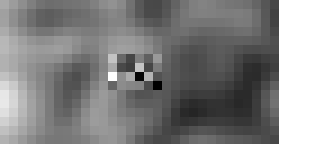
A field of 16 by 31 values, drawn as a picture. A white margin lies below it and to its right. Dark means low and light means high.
The centre is the roughest part. The texture is blotchy. The field climbs toward the left. In the centre lies a patch that is rougher than the rest.
